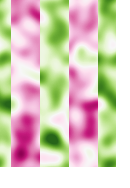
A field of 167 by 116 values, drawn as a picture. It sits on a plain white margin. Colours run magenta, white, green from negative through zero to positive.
Average level on the scale: 50%. Ninth with the lowest average: bottom left. Stripes: upright, repeating 2 times. Lone odd cells: none.
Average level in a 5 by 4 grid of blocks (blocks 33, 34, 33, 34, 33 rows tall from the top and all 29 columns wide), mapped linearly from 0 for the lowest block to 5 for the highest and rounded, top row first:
1 3 2 4
3 3 3 4
3 4 1 5
2 2 0 2
0 3 2 4
